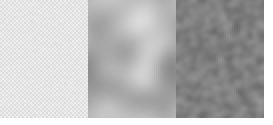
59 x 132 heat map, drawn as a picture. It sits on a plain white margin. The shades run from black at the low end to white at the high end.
It is made of 1 by 3 panels. Panel 1,1: very high, checkered, faint in contrast. Panel 1,2: high, smooth. Panel 1,3: middling, blotchy, faint in contrast.
